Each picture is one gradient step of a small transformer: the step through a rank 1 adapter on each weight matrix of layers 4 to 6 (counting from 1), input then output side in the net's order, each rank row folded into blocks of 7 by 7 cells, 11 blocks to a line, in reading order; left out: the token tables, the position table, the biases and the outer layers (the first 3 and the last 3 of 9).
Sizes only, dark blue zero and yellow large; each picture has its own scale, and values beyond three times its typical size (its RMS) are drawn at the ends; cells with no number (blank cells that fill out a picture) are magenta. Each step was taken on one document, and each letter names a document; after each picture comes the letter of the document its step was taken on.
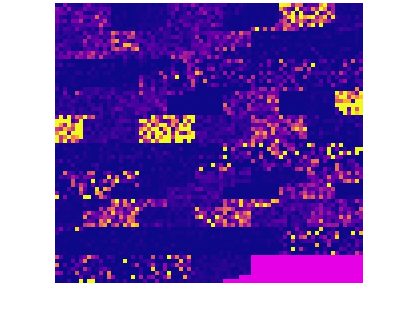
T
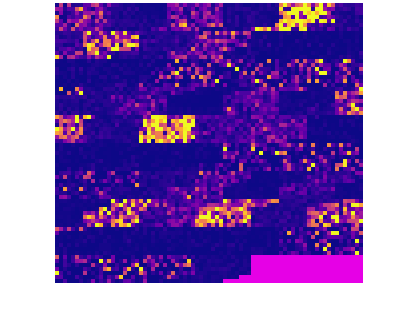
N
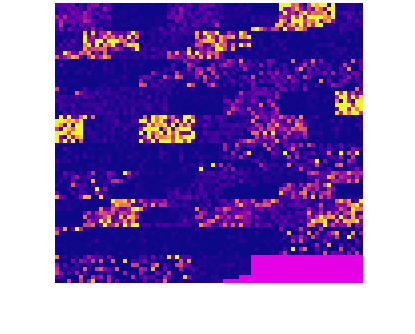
T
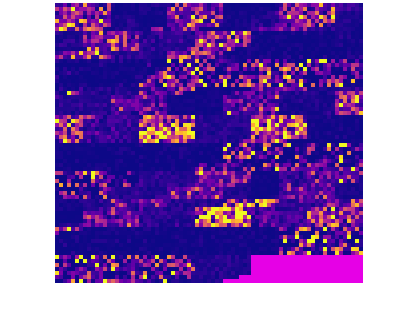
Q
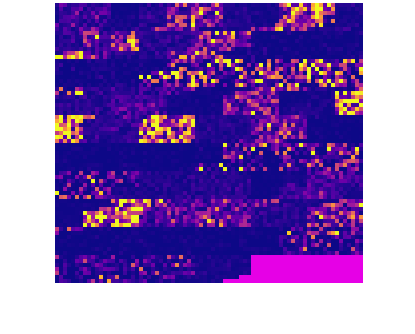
N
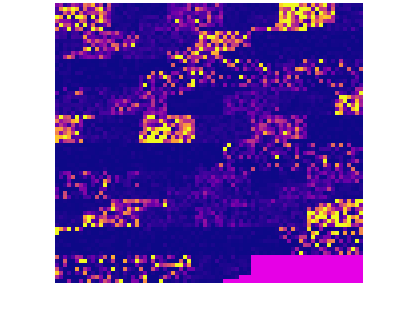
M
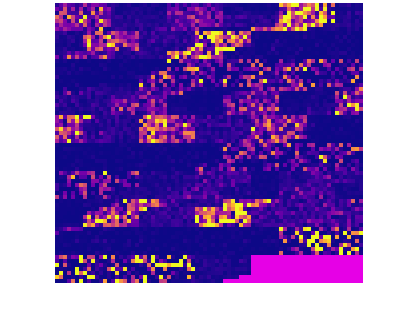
M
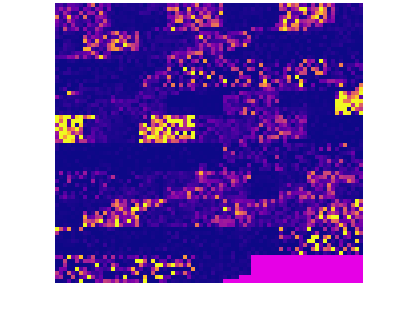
Q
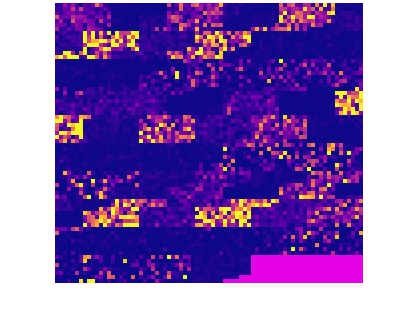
T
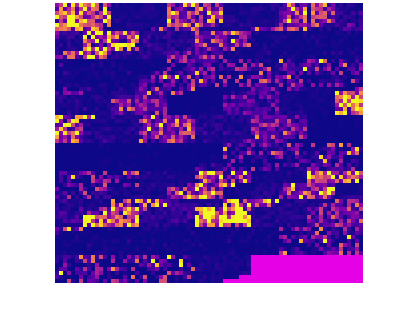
M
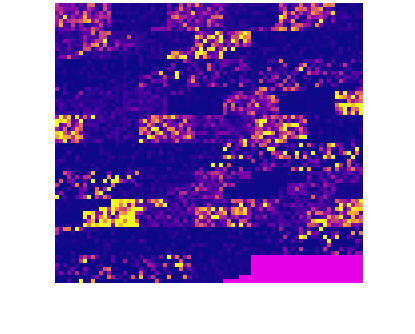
T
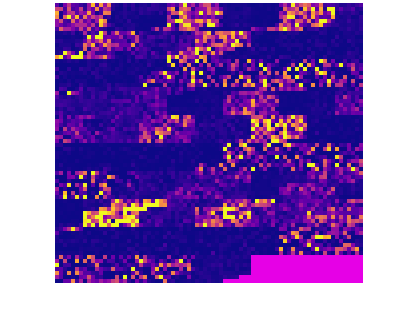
Q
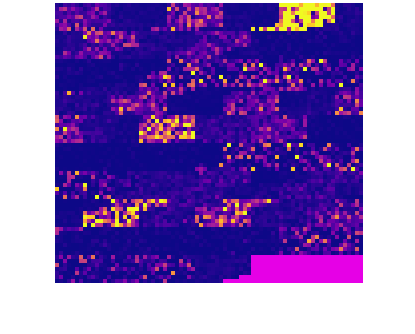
M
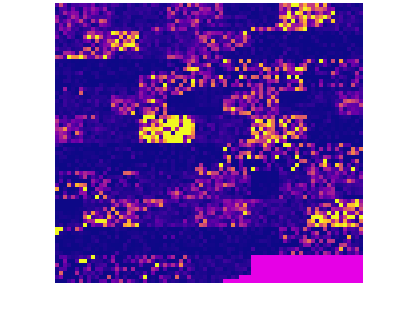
M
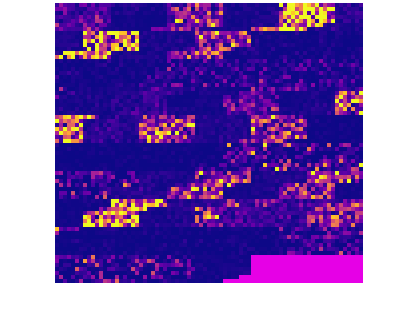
Q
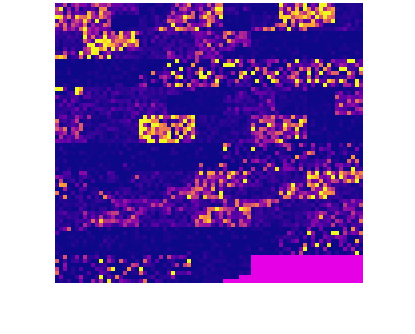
N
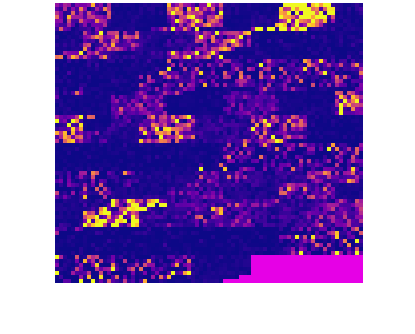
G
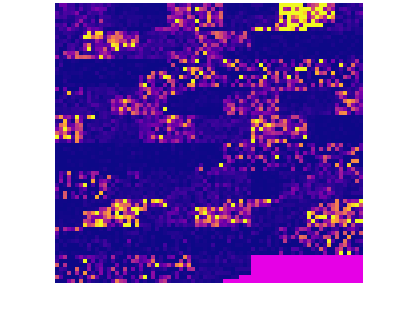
M
